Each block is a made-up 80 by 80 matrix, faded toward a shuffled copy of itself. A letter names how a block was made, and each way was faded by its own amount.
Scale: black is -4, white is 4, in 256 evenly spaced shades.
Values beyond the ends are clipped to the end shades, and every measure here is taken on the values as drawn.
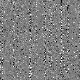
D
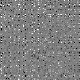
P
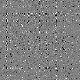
P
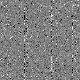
D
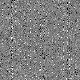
D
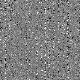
D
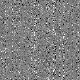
D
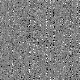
D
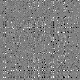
P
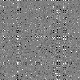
P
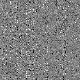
D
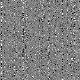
D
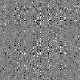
P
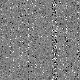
D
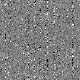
D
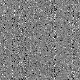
D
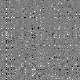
P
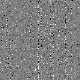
D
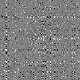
P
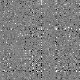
P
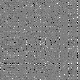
P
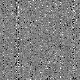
D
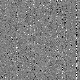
D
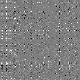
P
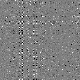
P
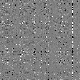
P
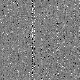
D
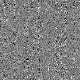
D
